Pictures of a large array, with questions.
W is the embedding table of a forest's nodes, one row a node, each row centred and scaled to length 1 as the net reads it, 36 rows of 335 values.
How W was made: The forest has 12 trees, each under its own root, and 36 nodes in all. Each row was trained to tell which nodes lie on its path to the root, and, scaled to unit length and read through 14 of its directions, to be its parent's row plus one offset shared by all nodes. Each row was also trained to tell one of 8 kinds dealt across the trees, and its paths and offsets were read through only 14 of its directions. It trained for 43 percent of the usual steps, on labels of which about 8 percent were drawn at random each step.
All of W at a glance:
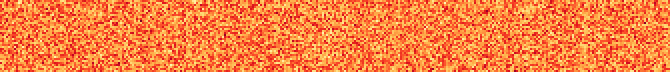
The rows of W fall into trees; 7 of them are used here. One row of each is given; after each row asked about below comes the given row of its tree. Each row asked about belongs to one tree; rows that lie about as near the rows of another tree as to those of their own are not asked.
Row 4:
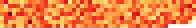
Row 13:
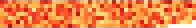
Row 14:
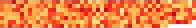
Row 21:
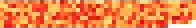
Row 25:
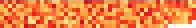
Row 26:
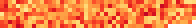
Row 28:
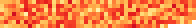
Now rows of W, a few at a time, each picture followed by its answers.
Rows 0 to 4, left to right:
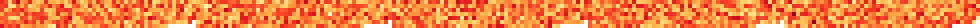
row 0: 13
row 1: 14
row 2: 25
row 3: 25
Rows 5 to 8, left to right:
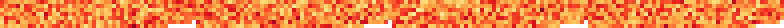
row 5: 4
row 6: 28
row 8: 4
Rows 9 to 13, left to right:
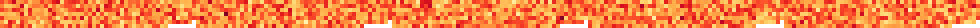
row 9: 14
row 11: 4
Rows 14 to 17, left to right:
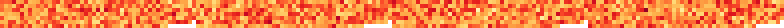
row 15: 28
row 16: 4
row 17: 26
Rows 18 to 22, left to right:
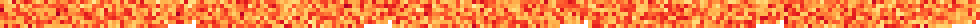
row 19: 26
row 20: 4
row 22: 13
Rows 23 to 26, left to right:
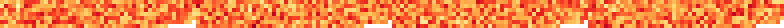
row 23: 28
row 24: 13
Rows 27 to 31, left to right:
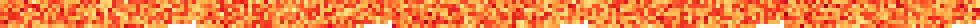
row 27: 28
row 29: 13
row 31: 25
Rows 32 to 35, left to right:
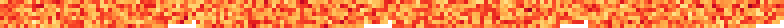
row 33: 14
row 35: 26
